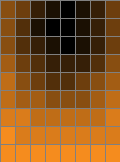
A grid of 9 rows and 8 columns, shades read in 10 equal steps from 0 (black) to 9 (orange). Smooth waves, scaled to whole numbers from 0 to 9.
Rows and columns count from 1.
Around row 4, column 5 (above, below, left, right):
0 3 2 2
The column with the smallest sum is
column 5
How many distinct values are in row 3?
6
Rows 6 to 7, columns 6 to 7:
5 6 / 7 7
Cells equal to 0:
4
